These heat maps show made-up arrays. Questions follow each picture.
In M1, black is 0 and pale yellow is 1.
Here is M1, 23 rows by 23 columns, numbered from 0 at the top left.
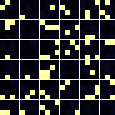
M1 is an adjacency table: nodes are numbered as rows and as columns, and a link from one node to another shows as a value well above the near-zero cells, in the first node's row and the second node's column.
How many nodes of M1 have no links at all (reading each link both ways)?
0
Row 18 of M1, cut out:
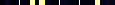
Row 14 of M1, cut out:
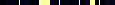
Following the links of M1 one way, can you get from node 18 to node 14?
yes
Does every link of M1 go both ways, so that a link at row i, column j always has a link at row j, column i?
no
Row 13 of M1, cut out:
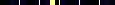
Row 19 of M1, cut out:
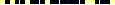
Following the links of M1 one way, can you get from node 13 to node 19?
yes
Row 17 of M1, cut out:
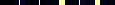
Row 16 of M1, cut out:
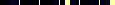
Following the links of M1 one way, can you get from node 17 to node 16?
no
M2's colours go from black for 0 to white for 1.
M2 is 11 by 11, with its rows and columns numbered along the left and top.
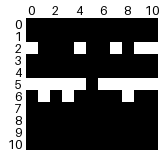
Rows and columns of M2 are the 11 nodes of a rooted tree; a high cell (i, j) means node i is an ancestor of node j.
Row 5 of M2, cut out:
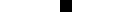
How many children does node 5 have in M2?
2
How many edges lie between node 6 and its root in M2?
1
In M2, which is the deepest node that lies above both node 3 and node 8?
6
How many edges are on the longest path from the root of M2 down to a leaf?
2
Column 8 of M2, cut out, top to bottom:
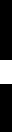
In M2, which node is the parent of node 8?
6
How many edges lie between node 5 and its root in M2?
0
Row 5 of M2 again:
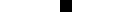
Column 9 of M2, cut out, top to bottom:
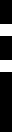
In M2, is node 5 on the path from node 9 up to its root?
yes
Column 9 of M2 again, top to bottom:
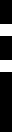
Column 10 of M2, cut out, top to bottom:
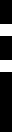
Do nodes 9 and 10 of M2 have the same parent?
yes
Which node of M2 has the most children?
2
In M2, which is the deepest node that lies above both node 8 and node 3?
6
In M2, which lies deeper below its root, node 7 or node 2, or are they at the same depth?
node 7
